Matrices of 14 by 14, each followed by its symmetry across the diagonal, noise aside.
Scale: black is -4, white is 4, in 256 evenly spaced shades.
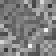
symmetric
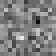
antisymmetric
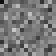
symmetric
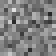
neither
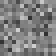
antisymmetric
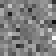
neither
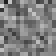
antisymmetric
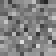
neither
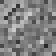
symmetric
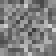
symmetric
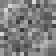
symmetric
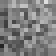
antisymmetric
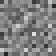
symmetric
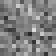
antisymmetric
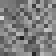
neither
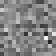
neither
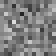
antisymmetric
